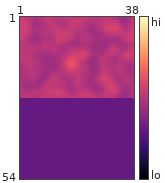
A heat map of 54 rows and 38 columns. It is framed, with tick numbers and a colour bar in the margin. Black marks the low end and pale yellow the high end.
The table splits into 2 rows of 1 panel. Panel 1,1: middling, blotchy, faint in contrast. Panel 2,1: low, flat.
